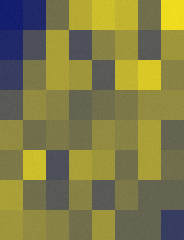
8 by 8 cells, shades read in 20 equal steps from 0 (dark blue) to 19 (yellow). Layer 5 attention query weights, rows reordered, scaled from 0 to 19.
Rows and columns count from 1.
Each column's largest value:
13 16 13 14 16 15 17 19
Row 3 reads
3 9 13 12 6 15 17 10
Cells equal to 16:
2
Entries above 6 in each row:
6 4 6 7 8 7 6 7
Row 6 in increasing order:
5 8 8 9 12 13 13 16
